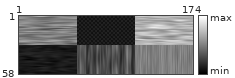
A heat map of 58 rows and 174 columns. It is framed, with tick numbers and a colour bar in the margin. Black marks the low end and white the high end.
The table splits into 2 rows of 3 panels. Panel 1,1: middling, streaked across. Panel 1,2: very low, checkered, faint in contrast. Panel 1,3: high, streaked across. Panel 2,1: very low, streaked across, faint in contrast. Panel 2,2: low, streaked downward. Panel 2,3: middling, streaked downward, faint in contrast.
